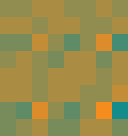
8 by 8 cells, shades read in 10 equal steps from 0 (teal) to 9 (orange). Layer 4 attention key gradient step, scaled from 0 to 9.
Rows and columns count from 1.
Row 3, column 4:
5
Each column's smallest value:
4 3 5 4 3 5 4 0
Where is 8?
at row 3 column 7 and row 7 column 3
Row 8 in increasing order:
4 4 4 4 5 6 6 6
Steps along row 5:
same down up same same down up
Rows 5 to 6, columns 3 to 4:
5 6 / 5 6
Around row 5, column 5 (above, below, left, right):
6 6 6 6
